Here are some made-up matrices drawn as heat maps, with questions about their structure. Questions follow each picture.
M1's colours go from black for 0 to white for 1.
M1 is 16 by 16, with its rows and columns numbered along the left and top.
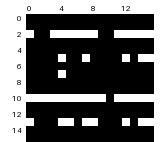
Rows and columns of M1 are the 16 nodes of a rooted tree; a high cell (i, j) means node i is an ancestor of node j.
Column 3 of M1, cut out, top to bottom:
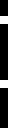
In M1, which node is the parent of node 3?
2
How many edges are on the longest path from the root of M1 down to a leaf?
5
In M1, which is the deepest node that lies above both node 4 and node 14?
5
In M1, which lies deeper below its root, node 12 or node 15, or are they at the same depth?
the same depth
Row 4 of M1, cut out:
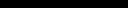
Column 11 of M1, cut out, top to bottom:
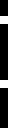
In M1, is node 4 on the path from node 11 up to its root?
no
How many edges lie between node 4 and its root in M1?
5
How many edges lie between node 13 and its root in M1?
2
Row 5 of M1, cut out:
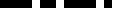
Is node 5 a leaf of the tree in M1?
no
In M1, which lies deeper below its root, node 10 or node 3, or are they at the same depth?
node 3
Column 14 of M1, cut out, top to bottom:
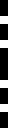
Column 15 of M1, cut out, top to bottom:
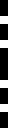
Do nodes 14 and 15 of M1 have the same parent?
yes
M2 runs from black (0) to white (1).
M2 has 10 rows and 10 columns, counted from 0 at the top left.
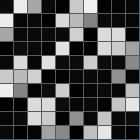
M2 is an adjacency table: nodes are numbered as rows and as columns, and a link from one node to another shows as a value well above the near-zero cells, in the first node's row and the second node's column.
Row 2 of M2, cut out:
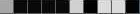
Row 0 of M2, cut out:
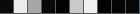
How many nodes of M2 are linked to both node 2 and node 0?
1
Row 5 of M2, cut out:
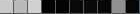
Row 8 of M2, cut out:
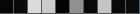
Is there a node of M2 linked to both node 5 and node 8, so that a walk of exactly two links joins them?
yes
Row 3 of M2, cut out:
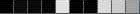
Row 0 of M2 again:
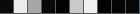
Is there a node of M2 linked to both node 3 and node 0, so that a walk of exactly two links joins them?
no
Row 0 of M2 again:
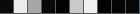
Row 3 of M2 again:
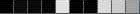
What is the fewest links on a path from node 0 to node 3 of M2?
3
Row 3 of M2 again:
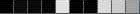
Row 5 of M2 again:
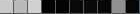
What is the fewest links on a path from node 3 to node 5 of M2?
2
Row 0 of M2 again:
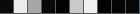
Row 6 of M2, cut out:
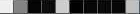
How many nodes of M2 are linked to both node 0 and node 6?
1
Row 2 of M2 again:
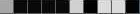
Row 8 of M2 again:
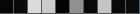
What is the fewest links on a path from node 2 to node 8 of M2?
1
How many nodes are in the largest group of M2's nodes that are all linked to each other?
3
